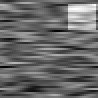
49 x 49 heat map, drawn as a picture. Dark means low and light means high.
On average the colour sits 40% of the way up the scale. The ninth with the highest average is the top right. Neither half mirrors the other. An odd patch, higher than its surroundings, sits in the top right. The grain runs across in streaks.
